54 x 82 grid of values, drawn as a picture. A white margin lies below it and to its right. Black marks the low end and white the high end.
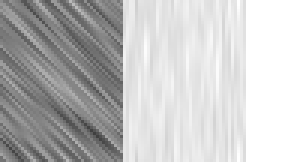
The table splits into one row of 2 panels. Panel 1,1: middling, slanting down to the right. Panel 1,2: very high, streaked downward, faint in contrast.
